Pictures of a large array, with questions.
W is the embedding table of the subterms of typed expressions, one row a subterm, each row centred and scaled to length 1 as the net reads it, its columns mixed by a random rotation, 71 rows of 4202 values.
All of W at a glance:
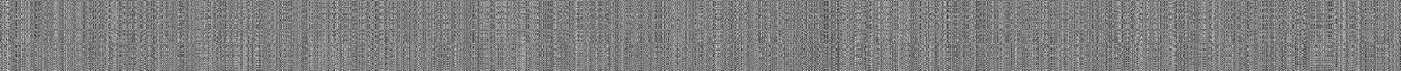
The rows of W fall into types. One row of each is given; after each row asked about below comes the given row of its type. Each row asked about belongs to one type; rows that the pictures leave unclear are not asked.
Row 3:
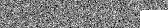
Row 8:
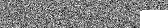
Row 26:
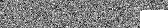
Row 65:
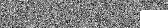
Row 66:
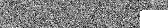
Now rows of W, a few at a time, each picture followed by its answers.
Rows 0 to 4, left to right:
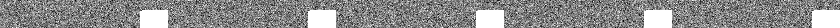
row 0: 8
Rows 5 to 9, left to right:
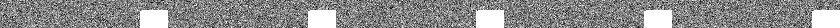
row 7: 3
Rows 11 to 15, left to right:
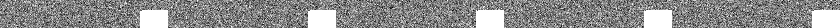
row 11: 26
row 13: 3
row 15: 8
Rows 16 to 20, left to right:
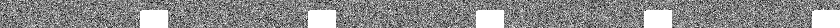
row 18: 26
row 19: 3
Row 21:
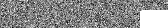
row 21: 65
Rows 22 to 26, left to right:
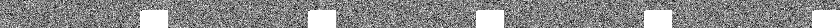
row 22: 3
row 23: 66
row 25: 65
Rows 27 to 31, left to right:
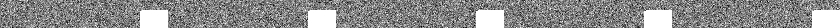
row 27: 65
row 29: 66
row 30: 8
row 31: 3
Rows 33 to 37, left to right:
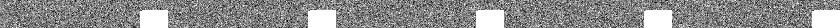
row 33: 8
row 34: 3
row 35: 3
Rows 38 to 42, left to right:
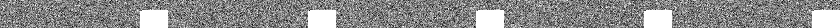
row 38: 8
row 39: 8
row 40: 26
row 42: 8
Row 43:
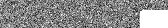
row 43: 66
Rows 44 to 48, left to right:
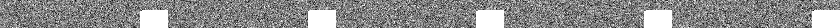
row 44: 8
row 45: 65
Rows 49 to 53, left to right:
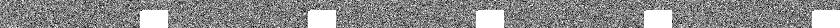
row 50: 66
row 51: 8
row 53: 26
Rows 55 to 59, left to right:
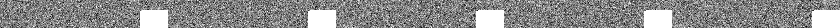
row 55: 65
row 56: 66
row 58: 26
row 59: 66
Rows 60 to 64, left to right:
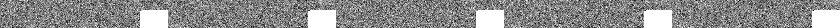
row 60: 65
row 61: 66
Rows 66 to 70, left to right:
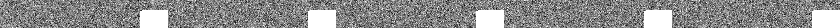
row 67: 65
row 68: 8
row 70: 65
